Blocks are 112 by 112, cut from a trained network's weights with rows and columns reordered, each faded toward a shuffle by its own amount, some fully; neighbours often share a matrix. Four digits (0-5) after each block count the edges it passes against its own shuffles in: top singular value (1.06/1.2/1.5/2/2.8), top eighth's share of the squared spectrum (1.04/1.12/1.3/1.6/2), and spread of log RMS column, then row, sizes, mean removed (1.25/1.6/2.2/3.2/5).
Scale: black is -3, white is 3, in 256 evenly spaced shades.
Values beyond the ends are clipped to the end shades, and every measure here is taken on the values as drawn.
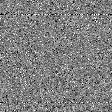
3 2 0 2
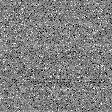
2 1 0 0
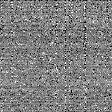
3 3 3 2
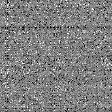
3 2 2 1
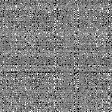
3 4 3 2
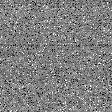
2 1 1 0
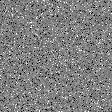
0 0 0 0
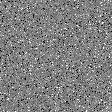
0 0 0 0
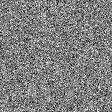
1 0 0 0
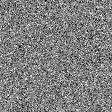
0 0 0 0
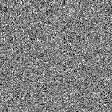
3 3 2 1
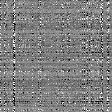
4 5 4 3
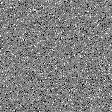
0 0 0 0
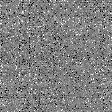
2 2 2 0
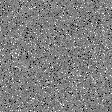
0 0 0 0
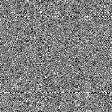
3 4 2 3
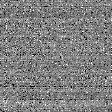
3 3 3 2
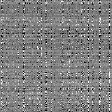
4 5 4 3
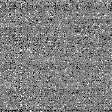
3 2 2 1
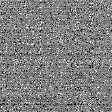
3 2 2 1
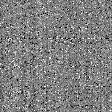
2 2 0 2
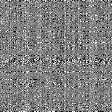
3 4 1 4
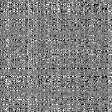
4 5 1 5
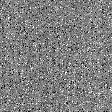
2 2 0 1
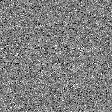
2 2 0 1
